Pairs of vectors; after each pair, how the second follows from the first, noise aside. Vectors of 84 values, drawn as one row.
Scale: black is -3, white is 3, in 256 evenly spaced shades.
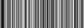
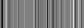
partly zeroed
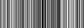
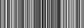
copied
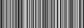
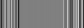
partly zeroed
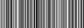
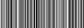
copied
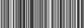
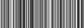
copied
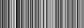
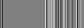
partly zeroed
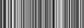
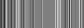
partly zeroed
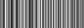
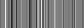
partly zeroed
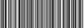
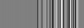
partly zeroed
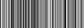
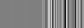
partly zeroed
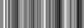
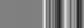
partly zeroed
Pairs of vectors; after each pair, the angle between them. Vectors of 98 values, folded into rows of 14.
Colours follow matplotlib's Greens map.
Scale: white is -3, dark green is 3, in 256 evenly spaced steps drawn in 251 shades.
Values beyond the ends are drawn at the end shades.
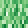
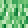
nearly parallel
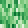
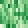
nearly parallel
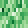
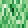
partly opposed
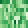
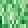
orthogonal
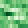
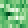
nearly parallel
